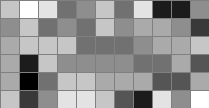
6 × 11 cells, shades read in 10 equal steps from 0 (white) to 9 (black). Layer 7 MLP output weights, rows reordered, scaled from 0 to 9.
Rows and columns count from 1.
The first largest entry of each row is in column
9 11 5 2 2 8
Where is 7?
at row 2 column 11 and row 6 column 2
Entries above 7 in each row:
2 0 0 1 1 1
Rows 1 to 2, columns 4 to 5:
5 4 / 4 5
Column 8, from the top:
1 3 4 5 3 8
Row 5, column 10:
6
